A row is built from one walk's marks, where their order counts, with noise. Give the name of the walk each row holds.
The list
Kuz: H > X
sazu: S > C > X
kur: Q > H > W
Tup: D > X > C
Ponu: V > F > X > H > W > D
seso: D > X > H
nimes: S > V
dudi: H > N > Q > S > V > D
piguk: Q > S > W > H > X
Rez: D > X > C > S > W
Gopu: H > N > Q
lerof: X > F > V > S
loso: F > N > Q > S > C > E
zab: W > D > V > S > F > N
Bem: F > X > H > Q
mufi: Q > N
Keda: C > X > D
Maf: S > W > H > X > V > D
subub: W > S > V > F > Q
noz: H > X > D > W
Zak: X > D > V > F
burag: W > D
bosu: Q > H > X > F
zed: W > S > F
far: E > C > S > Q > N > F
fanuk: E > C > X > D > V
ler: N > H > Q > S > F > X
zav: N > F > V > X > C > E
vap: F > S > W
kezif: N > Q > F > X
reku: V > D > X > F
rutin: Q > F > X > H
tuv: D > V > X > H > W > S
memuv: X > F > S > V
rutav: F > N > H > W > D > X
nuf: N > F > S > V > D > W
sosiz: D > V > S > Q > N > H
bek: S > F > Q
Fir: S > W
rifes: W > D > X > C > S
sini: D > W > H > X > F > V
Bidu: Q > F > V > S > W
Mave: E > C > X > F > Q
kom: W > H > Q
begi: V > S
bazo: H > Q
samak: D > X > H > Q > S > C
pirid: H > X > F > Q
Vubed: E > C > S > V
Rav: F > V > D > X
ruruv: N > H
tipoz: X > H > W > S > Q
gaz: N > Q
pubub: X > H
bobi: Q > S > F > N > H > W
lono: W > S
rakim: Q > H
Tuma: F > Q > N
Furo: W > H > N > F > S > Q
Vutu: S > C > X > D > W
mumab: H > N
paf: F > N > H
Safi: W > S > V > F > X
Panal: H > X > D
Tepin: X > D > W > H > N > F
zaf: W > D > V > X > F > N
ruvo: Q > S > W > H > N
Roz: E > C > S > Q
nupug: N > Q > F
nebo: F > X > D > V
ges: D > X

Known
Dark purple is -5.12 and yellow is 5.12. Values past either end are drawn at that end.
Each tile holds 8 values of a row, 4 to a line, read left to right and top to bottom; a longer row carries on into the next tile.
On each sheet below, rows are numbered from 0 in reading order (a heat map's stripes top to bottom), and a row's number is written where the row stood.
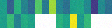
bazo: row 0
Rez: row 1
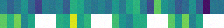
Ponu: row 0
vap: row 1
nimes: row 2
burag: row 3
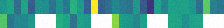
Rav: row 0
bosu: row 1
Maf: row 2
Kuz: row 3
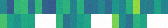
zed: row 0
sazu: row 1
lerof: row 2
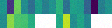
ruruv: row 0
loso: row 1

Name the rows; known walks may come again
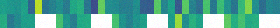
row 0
kezif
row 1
nimes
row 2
nebo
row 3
rakim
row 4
tuv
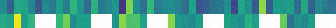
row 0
Fir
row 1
seso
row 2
paf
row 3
Panal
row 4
nupug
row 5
ges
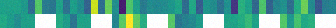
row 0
Kuz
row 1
pirid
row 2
ruvo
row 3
Rav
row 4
far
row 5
lono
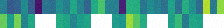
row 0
burag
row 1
sini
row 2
zab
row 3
Bem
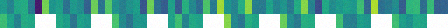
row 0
Vubed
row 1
Mave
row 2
reku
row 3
bazo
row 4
lerof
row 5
begi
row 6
ler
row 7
zed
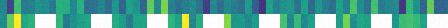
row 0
bobi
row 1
sazu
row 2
subub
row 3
Vutu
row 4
Maf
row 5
rutav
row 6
pubub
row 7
Tepin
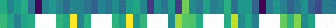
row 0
samak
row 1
noz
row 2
Rez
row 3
ruruv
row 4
loso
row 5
Ponu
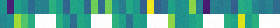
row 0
mufi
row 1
bek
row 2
bosu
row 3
rifes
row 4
vap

